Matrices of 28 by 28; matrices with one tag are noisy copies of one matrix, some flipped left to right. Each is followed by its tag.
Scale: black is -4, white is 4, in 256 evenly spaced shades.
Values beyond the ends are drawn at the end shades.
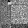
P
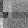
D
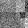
D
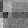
D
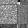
P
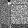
P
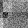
D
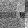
D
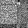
P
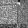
P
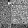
P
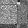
P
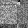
P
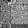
P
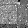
P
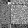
P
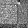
P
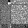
P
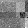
D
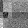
D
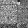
P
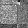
P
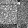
P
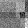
D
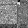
P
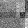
D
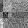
D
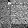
P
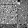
P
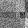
D
